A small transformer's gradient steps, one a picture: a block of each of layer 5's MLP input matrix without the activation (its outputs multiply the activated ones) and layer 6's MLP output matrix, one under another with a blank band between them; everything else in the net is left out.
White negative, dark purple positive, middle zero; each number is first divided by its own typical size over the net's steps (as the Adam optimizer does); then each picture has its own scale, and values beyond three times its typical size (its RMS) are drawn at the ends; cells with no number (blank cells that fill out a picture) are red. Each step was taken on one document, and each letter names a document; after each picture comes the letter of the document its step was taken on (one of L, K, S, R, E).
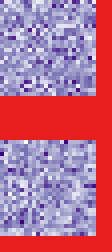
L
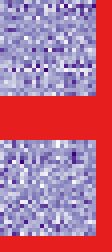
L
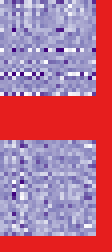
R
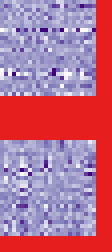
R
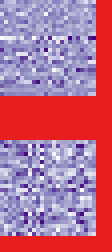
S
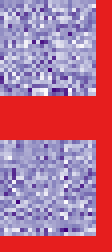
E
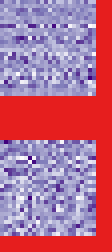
S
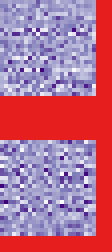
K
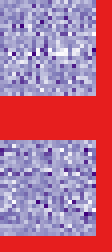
E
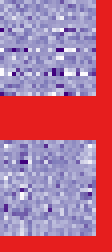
R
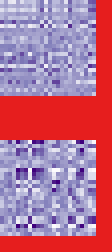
S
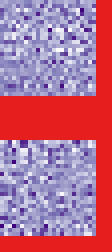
L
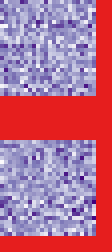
K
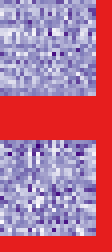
S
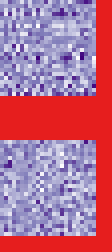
K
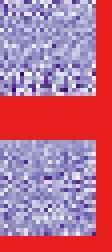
E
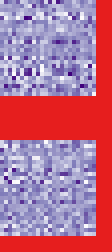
E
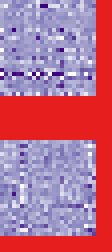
R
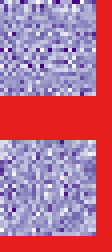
E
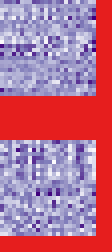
S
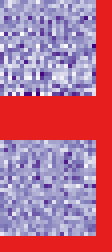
K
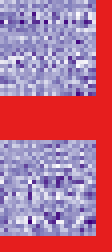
S
